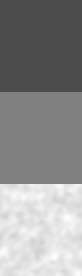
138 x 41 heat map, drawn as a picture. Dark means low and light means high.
The table splits into 3 rows of 1 panel. Panel 1,1: low, flat. Panel 2,1: middling, flat. Panel 3,1: very high, blotchy, faint in contrast.
